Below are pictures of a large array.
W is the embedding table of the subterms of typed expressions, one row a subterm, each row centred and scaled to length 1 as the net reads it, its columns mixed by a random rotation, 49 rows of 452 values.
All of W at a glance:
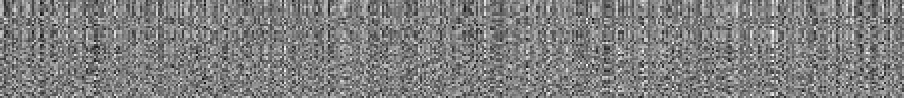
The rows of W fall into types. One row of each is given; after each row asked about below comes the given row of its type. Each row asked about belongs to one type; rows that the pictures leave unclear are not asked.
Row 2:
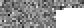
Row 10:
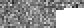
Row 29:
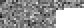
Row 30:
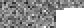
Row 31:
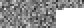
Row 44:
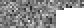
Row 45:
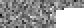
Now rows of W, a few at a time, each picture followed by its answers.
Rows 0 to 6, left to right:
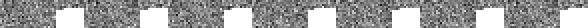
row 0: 2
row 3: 31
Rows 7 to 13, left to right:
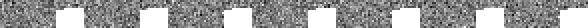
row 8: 31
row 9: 10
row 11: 10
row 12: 30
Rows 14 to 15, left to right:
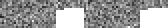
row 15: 30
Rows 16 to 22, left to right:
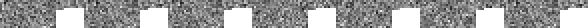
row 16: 30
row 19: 10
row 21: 44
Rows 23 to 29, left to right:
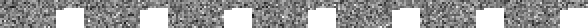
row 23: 2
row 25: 2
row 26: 45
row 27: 30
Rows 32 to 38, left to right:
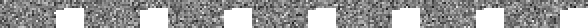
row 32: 10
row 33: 10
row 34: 2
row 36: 31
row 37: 2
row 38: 44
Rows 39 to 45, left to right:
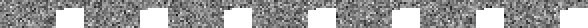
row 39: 44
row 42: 45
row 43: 29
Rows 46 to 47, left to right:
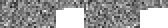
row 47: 30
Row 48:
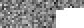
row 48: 31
